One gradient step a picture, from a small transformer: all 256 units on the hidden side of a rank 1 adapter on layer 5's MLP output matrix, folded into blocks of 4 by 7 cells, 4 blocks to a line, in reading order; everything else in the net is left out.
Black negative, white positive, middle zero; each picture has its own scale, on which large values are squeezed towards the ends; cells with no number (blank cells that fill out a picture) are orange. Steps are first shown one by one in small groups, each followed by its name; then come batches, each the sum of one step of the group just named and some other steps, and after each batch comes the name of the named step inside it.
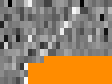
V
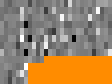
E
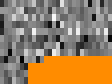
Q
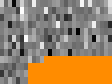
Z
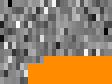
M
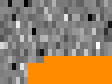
M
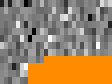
M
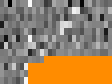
V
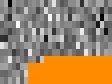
M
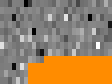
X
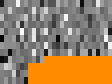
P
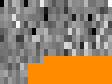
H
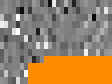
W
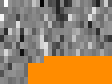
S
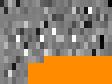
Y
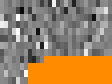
W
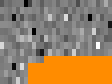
X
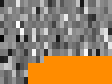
P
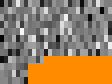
P
